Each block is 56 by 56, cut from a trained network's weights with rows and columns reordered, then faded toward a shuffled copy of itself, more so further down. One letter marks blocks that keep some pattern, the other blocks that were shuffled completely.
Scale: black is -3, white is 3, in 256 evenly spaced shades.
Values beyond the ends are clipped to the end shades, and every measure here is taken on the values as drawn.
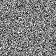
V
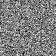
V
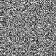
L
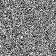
V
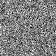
V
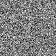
V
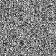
L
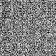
L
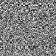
L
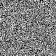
V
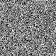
V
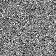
V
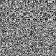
L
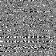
L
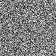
V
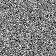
V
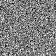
V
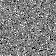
V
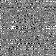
L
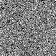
V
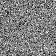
V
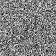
L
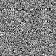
L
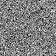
V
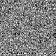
L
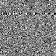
L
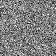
V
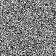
V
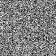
L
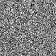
L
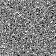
V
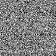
L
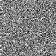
L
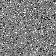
V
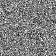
V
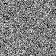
V
